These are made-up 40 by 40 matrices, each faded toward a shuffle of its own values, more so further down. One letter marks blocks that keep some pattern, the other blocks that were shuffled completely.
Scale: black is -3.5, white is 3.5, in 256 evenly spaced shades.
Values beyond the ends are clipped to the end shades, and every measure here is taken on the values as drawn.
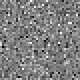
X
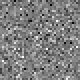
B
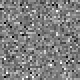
X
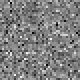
B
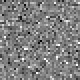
X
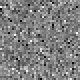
X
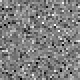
X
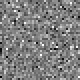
X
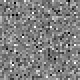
X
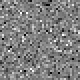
X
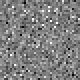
X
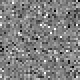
B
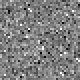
X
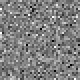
X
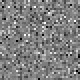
B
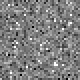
X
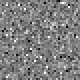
X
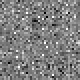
B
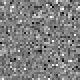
B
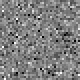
B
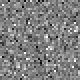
B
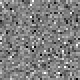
B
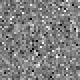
X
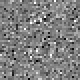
B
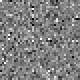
B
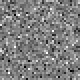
X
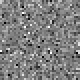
B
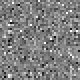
B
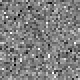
X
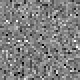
X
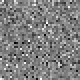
B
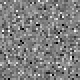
X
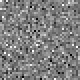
X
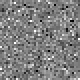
B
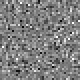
B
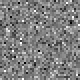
X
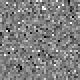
X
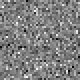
X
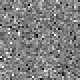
X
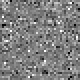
B
